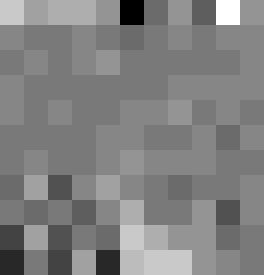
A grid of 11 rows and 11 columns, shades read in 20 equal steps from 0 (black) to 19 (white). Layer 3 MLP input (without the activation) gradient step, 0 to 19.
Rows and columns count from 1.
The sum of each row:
120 103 104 104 106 102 106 103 101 107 106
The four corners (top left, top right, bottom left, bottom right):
15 11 3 9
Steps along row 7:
up down same up up down same same down same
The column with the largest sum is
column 8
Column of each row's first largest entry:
10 1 5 1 8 5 6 2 6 6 7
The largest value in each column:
15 12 13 13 12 15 15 15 11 19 11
